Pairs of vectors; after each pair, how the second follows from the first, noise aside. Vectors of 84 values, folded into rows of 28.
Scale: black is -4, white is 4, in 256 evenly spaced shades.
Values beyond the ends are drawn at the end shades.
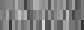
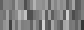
copied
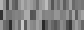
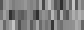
wrapped around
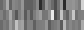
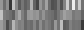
shuffled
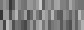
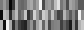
scaled up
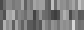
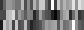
scaled up
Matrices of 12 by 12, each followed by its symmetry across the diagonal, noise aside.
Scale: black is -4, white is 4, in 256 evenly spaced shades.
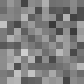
antisymmetric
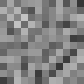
symmetric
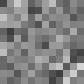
symmetric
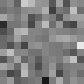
antisymmetric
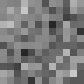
symmetric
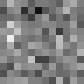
antisymmetric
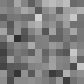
antisymmetric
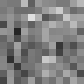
antisymmetric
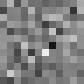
antisymmetric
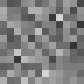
antisymmetric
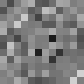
symmetric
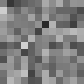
antisymmetric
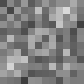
symmetric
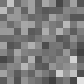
symmetric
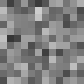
antisymmetric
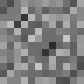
symmetric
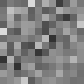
symmetric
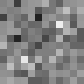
symmetric
